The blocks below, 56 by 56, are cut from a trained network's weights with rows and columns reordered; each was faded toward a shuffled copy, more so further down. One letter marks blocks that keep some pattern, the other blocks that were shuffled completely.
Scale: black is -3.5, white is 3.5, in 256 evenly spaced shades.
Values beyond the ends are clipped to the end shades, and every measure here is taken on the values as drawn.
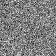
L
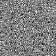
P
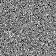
L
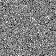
L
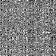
P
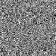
P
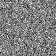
L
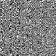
P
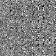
P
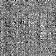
P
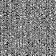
P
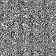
P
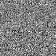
P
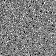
L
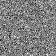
L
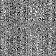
P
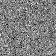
L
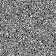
L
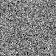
L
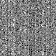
P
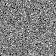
L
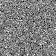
L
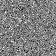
L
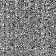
P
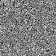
L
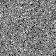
L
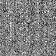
P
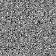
P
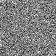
L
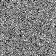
L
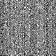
P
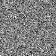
P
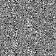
P
